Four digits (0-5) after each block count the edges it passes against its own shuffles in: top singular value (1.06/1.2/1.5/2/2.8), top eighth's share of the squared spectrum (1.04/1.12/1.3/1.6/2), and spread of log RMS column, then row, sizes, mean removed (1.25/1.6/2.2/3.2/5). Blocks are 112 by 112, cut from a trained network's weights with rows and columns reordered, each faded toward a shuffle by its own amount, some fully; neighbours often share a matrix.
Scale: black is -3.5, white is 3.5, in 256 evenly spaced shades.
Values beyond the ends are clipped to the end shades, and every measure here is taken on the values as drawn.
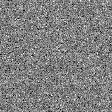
1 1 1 0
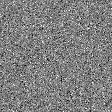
0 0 0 0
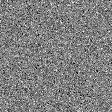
0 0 0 0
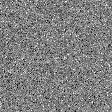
0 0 0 0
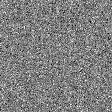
0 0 0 0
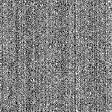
4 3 1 2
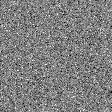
0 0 0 0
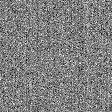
2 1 0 0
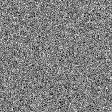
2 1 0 0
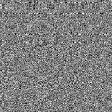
4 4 1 3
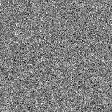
3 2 0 1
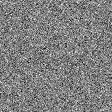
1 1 0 0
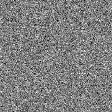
2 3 1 1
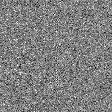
2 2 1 0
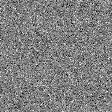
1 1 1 0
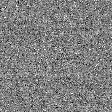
1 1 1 0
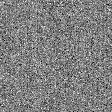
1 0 0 0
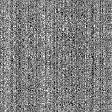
4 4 2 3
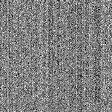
3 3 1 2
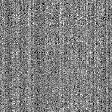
4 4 1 3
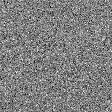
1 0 0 0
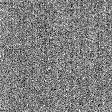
2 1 0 0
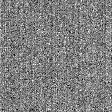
3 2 0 1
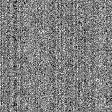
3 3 1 2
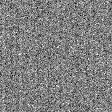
1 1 0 0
